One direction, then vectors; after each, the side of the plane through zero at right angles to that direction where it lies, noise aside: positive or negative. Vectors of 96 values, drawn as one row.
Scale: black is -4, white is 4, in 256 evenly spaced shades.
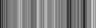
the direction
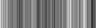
negative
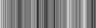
negative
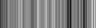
positive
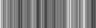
negative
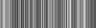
negative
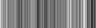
negative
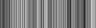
positive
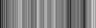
positive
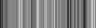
positive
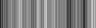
positive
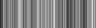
positive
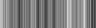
negative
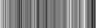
negative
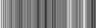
negative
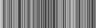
negative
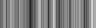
positive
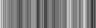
negative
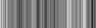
negative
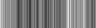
negative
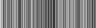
negative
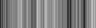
positive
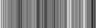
negative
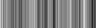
negative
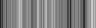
positive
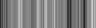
positive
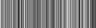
negative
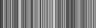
positive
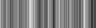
negative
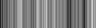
positive
